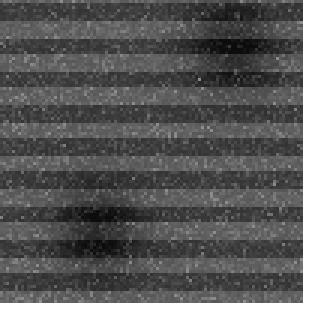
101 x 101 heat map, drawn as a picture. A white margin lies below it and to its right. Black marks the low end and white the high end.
Stripes: horizontal, repeating 9 times. Average level on the scale: 30%. Dips: two. Ninth with the lowest average: top right.
